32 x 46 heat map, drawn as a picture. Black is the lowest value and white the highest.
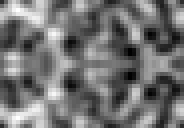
Odd rows or columns: none. Grain: blotchy. Mirror symmetry: top to bottom.
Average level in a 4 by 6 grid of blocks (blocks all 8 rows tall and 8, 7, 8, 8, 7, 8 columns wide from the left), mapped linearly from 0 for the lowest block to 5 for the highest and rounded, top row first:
4 5 2 0 3 1 / 1 3 1 2 1 0 / 1 3 1 2 1 0 / 4 5 2 0 3 1
